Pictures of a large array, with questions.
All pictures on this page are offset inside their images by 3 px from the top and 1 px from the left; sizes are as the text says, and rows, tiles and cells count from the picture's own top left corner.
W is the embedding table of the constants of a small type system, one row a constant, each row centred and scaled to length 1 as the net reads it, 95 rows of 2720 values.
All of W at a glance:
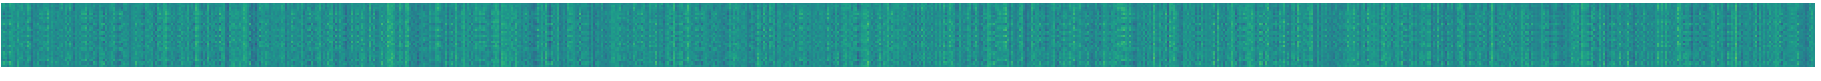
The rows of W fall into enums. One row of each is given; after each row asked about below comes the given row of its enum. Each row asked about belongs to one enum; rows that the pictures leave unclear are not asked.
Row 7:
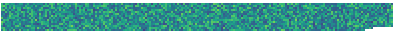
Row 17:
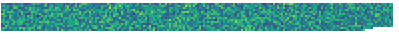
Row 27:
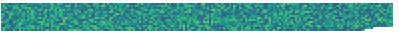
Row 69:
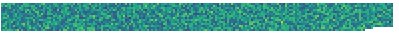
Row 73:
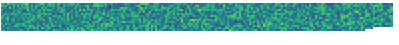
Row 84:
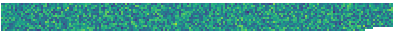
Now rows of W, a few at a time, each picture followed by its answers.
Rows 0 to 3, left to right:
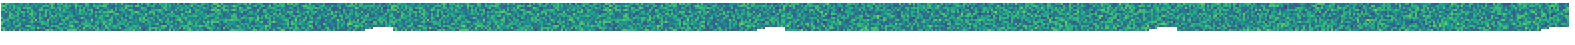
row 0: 7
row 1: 7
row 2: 69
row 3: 73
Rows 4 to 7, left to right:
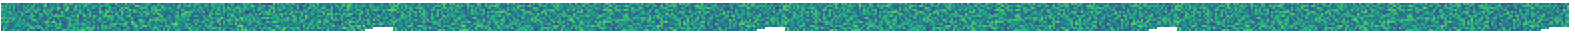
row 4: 84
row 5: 7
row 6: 7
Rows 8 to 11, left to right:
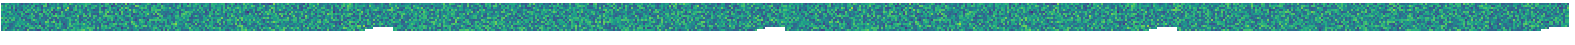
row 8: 84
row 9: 27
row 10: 84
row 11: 7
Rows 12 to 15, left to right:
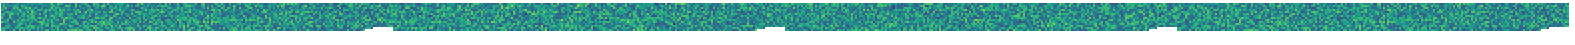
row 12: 27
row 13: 17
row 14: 73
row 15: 27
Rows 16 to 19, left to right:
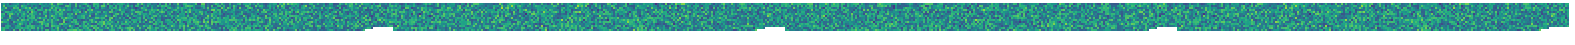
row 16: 27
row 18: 73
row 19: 17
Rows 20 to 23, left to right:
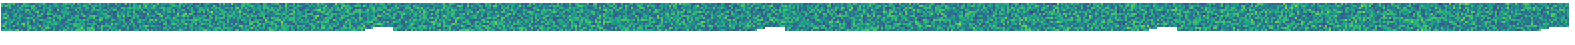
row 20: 69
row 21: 27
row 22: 84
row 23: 17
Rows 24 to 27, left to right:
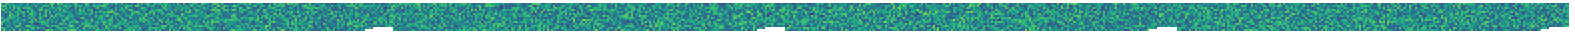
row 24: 7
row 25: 73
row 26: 17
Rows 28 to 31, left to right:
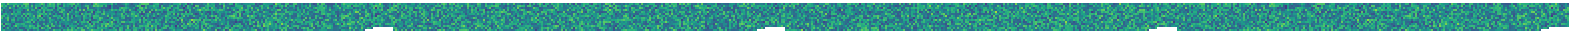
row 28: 73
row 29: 7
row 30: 69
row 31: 73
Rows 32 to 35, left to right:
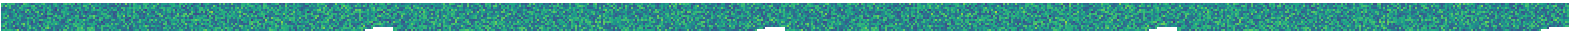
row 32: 69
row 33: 27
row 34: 69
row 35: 27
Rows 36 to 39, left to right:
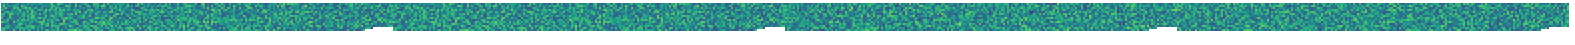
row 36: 27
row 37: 27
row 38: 84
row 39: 7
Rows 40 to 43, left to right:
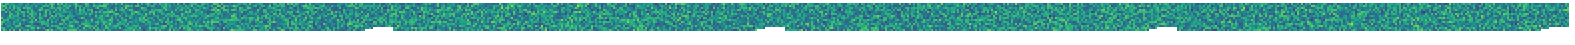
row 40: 7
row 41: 17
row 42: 69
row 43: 84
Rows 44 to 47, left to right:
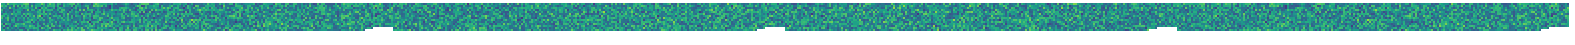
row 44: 73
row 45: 69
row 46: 17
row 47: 73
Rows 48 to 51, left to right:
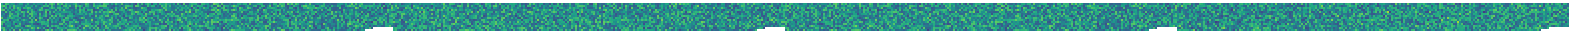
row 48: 7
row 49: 27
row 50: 7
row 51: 69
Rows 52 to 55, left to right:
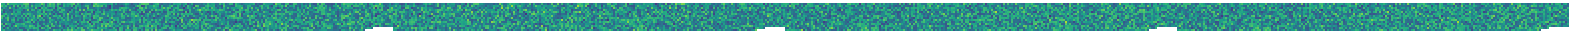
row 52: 73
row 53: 17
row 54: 69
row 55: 69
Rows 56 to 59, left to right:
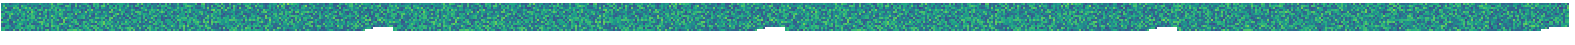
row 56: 27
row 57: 27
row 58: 27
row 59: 7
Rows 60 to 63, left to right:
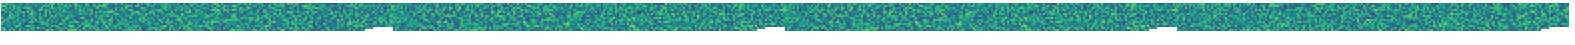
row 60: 7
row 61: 84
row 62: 84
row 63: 73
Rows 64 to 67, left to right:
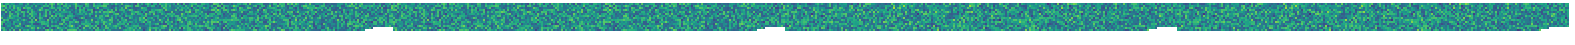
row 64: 7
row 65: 7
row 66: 17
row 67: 17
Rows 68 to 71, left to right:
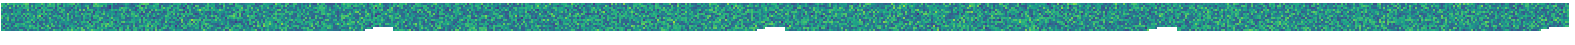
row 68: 73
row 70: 17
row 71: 27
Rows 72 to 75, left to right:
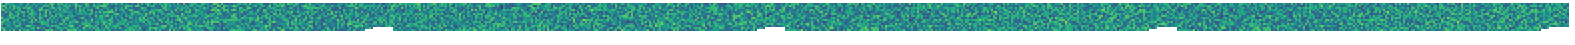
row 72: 7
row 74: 69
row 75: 69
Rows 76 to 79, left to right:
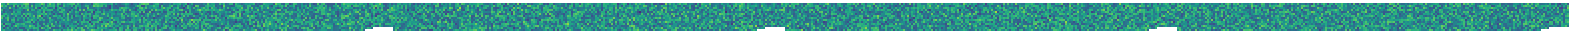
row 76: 73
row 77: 84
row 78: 69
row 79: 7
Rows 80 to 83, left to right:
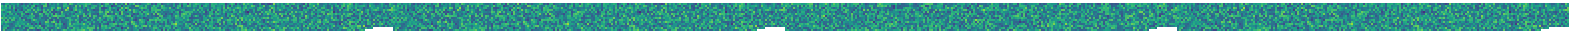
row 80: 84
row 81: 84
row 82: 73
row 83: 84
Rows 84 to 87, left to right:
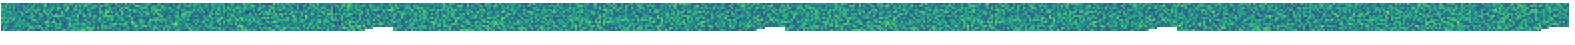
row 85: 27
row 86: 27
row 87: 69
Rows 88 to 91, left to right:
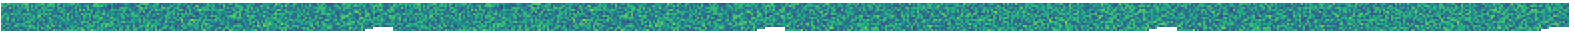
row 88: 73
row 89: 73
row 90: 69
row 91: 69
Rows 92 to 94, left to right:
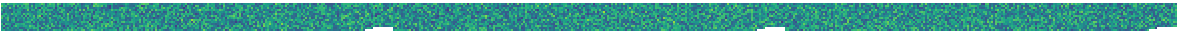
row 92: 73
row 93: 69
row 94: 27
